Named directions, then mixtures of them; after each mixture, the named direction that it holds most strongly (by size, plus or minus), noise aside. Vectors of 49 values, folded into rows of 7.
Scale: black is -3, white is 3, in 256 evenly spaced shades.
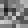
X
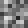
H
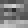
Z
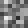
H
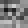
X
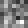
H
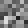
H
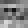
Z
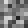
H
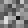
H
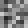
H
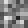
H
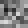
X
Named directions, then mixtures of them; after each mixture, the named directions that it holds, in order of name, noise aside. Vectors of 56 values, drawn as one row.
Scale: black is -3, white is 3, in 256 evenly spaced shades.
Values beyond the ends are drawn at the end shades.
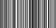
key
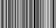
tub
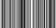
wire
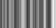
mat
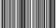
wire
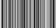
tub, wire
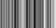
mat, tub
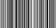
key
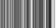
mat, wire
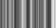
mat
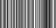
tub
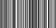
key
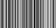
tub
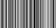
tub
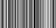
tub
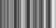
mat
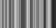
mat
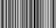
tub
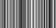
tub, wire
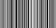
key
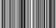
wire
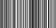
key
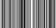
wire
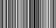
key, tub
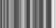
mat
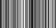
key, wire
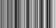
key, mat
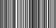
key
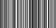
key
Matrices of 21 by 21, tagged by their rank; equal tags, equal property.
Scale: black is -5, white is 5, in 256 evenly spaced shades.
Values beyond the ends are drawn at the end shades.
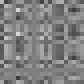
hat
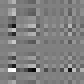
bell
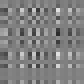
bell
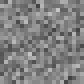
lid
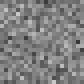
lid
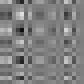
bell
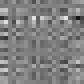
hat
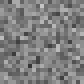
lid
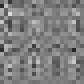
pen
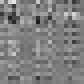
pen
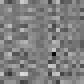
pen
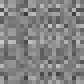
pen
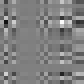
bell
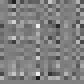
hat
